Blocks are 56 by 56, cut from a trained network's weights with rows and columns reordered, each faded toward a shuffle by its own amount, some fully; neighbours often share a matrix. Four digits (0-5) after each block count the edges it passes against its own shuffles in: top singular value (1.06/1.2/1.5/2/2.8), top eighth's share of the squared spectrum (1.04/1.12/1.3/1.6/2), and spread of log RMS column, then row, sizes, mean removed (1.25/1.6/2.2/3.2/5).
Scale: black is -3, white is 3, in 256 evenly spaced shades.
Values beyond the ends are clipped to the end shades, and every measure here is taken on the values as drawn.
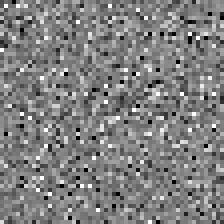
2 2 0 1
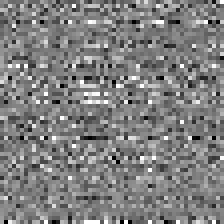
4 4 0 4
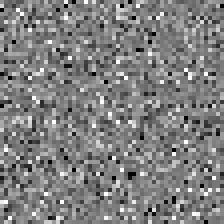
2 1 0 1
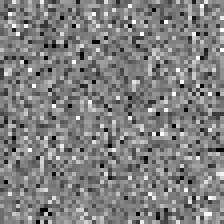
0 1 0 0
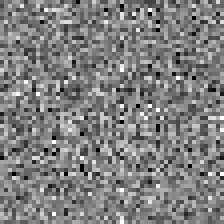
3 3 1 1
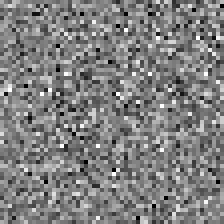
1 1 0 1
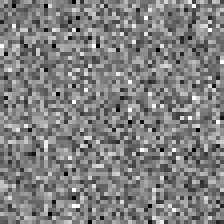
1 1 0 0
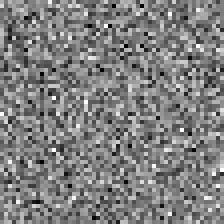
0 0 0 0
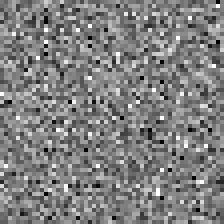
2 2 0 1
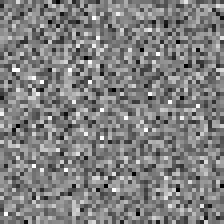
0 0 0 0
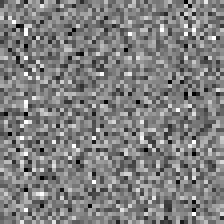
2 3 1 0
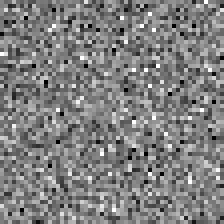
0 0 0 0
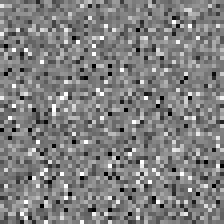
0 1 0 0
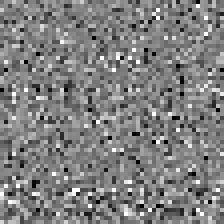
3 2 0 2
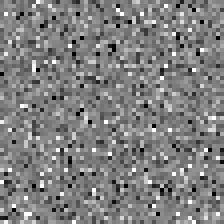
0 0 0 0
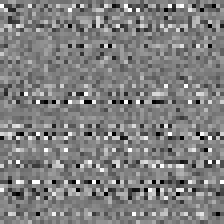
3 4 0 4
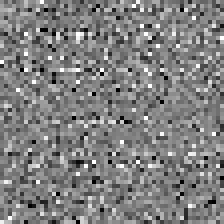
2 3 0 2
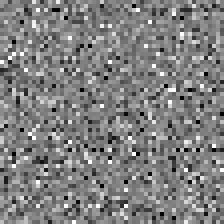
2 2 0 1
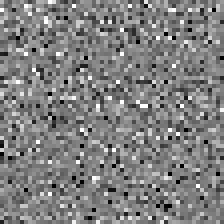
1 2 0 1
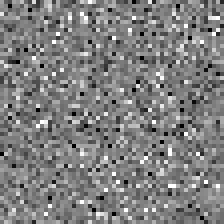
1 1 0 0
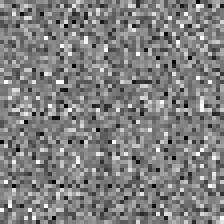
2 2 0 1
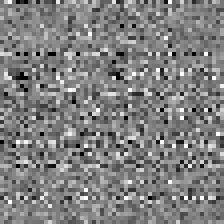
3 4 0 3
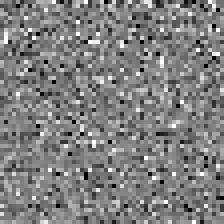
2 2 0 2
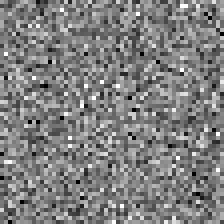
1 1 0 0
